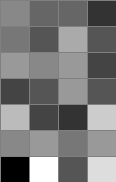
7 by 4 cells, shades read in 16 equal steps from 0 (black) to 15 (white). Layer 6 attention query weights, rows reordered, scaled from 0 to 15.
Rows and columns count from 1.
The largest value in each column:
11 15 10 13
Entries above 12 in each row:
0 0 0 0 0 0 2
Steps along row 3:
down up down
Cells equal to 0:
1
